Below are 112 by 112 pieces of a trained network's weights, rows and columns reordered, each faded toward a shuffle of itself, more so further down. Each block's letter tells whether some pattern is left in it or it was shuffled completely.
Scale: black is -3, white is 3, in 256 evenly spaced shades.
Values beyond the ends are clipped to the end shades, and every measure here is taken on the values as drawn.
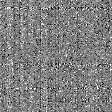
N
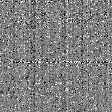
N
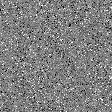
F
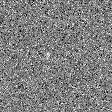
F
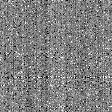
N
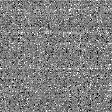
N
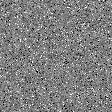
F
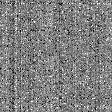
N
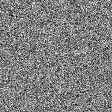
F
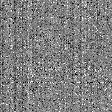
N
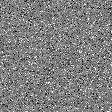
F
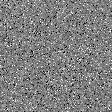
F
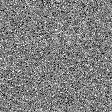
F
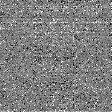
N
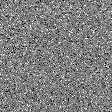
F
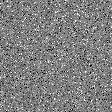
F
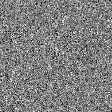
N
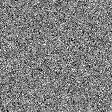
F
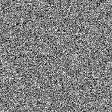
N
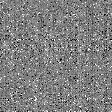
N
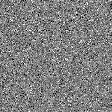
N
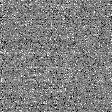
N
